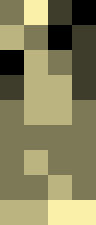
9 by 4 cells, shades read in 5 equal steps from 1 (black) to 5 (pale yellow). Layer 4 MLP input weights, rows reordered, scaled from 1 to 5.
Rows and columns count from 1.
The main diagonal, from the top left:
3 3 3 2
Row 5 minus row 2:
-1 1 3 1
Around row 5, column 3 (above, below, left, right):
4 3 4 3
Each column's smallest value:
1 3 1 1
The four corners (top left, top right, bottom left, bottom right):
3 1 4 5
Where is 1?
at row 1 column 4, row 2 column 3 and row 3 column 1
